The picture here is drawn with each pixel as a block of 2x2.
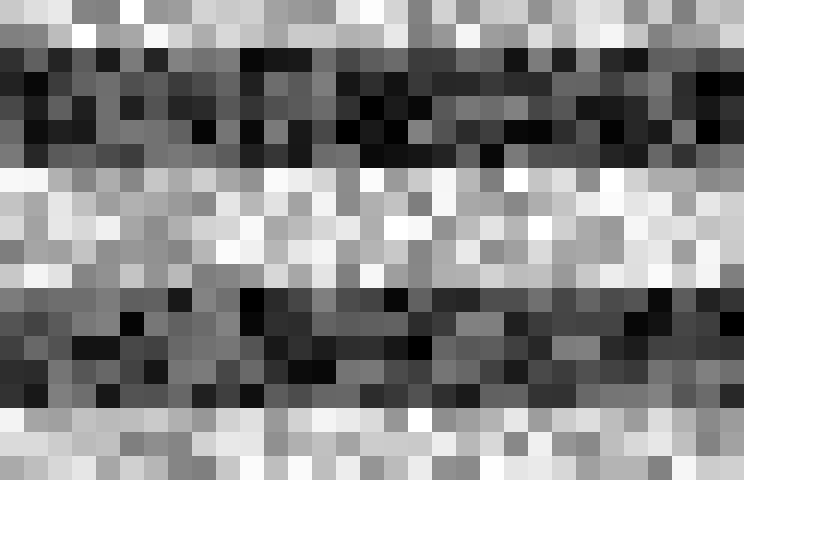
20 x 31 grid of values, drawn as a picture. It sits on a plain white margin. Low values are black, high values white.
Histogram: flat. Stripes: horizontal, repeating 2 times. Slope: none.
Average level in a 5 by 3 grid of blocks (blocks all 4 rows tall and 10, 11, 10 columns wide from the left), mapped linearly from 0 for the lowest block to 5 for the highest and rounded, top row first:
2 2 2
1 1 1
4 5 5
1 0 0
3 4 4
